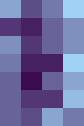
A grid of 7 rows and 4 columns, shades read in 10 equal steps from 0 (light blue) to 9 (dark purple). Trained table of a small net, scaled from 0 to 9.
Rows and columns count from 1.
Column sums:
31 51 36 13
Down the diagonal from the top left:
2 8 5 0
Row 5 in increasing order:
2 5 5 9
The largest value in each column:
7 9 8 4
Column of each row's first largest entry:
2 2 2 2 2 2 2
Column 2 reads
6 8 7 8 9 7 6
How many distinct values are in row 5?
3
